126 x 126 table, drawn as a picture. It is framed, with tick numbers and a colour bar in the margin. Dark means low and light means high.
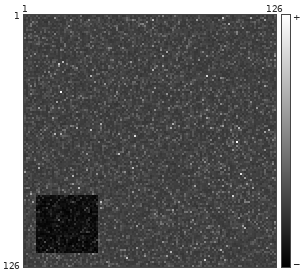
The bottom left is the ninth with the lowest average. The halves do not mirror each other. In the bottom left lies a patch that is lower than the rest. No regular stripes run through it.
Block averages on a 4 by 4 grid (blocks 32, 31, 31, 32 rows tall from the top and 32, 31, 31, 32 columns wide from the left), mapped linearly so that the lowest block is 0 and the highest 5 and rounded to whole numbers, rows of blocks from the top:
5 5 5 5 | 5 5 5 5 | 4 5 5 5 | 0 4 5 5
